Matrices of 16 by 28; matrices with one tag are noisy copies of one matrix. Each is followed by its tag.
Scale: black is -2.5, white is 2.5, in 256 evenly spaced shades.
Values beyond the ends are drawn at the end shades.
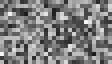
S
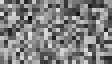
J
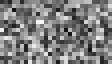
S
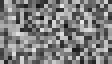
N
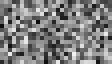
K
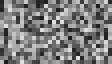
N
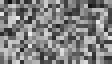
J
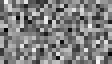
N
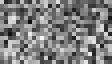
J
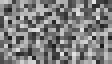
K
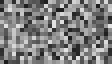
N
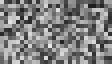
J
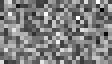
N
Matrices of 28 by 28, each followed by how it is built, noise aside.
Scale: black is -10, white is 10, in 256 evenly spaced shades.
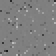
sparse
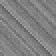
Toeplitz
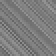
Toeplitz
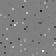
sparse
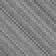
Toeplitz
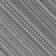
Toeplitz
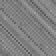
Toeplitz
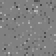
sparse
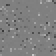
sparse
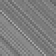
Toeplitz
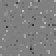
sparse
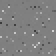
sparse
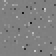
sparse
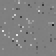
sparse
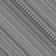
Toeplitz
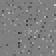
sparse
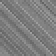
Toeplitz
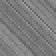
Toeplitz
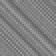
Toeplitz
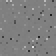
sparse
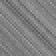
Toeplitz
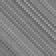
Toeplitz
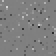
sparse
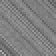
Toeplitz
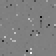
sparse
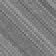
Toeplitz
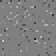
sparse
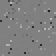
sparse
